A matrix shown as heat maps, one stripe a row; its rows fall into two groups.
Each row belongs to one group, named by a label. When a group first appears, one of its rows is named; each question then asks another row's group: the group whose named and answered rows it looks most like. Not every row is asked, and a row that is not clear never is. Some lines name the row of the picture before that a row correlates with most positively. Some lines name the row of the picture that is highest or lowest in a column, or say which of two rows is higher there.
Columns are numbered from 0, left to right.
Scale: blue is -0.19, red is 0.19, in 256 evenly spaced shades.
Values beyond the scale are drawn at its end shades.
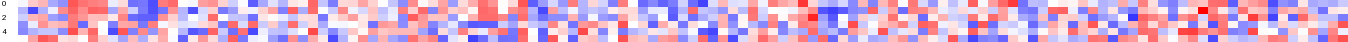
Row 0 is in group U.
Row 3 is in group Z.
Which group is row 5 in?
Z
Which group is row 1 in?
U
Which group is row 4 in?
U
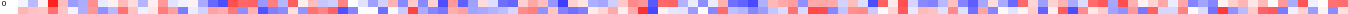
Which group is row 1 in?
Z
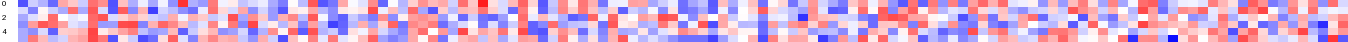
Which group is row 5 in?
U
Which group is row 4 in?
U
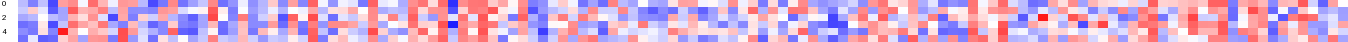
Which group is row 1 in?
U
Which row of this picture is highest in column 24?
4
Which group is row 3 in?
U
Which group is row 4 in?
U
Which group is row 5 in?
U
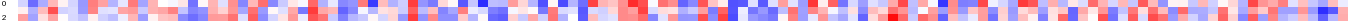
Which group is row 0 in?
Z
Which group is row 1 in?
Z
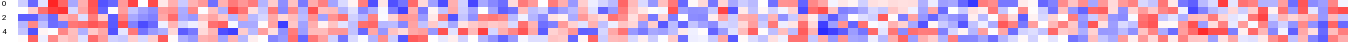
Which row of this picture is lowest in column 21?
4
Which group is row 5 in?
Z
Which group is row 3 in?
U
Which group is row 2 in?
U
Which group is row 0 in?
Z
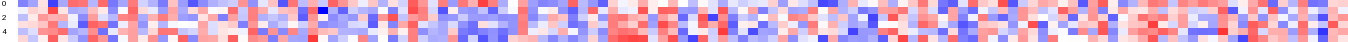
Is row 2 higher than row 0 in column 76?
Yes
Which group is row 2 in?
Z
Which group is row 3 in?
Z
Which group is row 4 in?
Z
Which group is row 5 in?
Z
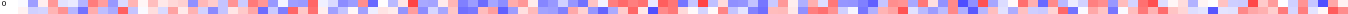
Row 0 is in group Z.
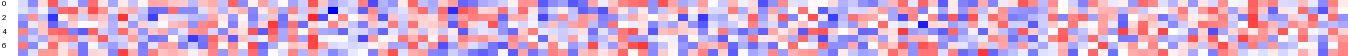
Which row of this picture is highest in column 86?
3
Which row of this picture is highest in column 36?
7
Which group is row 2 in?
U
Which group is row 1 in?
U
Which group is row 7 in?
Z
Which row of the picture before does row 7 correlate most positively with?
0
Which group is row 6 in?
Z
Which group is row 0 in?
Z
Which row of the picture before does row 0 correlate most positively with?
0
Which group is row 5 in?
U
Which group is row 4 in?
Z
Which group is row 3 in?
U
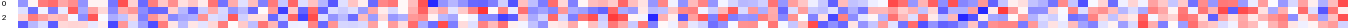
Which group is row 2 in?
Z
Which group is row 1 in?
U
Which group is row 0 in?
Z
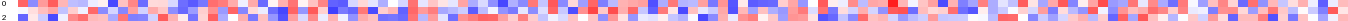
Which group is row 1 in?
Z
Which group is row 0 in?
Z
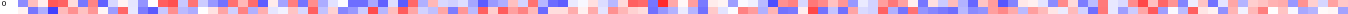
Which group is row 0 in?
Z
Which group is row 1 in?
U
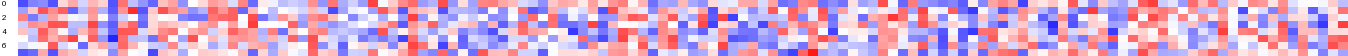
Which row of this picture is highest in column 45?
3
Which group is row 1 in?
Z
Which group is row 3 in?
Z
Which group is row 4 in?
Z
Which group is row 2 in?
Z
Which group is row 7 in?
U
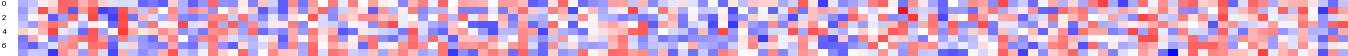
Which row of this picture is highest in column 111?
4
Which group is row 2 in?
U
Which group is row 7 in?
U
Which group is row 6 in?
U
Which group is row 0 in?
U
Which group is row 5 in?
U
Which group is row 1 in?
Z
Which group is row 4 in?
Z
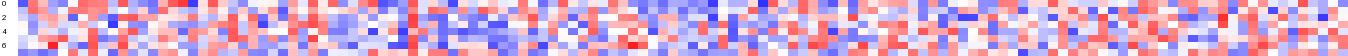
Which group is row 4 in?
Z
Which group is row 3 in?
Z
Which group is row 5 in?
Z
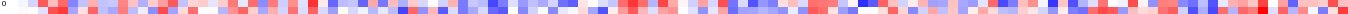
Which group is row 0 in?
Z
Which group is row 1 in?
Z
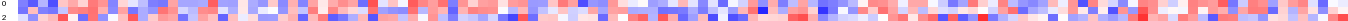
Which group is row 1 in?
U
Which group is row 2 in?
Z
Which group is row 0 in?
U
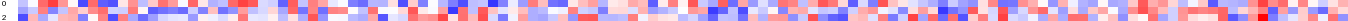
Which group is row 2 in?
U
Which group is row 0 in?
Z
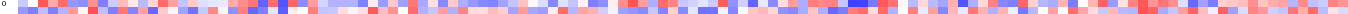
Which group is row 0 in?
Z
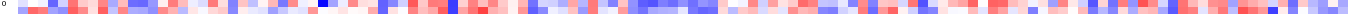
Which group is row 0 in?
U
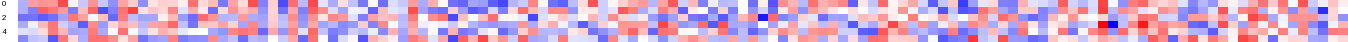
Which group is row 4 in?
Z
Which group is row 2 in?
U
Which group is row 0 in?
Z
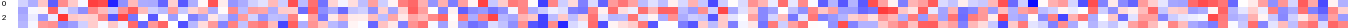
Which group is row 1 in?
Z
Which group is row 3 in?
Z
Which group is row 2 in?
U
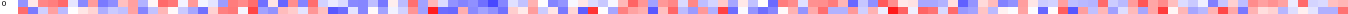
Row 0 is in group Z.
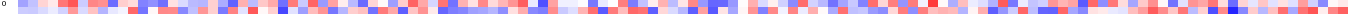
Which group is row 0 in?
U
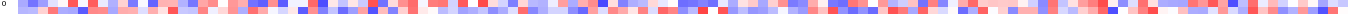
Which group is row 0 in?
U
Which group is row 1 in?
Z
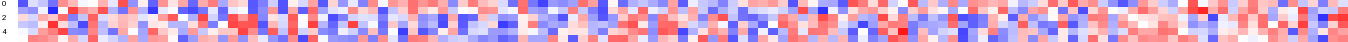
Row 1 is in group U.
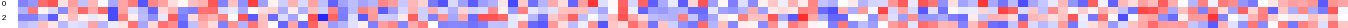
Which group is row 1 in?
U
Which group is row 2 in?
U
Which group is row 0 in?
Z
